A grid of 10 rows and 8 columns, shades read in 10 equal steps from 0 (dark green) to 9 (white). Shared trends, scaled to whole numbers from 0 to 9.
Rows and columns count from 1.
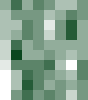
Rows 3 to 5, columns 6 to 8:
4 1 5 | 4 1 5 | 5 5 5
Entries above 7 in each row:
0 0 1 0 0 0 2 1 1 1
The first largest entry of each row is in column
6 1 5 5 1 1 7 1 1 1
